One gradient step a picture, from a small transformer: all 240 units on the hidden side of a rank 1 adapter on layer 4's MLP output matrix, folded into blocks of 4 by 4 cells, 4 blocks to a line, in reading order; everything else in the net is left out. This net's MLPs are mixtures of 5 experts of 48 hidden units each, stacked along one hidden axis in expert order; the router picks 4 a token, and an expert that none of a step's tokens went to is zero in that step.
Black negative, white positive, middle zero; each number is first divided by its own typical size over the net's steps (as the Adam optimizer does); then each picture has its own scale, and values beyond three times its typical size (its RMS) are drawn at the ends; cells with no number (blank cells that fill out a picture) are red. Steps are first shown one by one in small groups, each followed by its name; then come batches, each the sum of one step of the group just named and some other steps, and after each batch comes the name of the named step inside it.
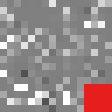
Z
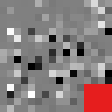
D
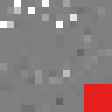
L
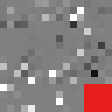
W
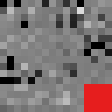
Z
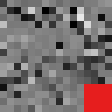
Z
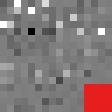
L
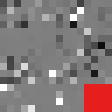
W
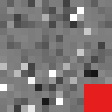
W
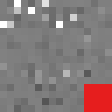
L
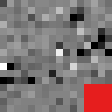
D
